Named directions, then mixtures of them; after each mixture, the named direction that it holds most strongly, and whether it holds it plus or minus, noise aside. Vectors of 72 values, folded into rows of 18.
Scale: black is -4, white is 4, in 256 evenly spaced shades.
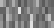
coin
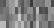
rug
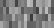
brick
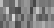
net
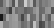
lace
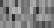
net, minus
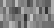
brick, minus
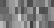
rug, plus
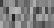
net, minus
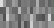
coin, plus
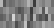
net, plus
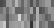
rug, plus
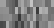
rug, minus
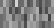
brick, minus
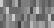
net, plus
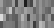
lace, minus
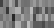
net, minus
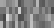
coin, plus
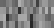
coin, minus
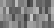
brick, minus
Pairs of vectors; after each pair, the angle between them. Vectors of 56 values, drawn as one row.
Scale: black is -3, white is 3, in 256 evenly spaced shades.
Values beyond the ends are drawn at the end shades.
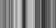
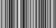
partly aligned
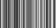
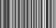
partly aligned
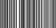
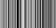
nearly opposite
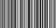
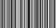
nearly parallel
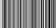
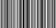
orthogonal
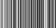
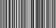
orthogonal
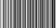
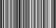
orthogonal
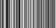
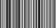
partly aligned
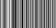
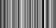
orthogonal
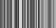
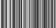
partly opposed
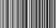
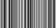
partly opposed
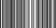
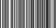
partly aligned
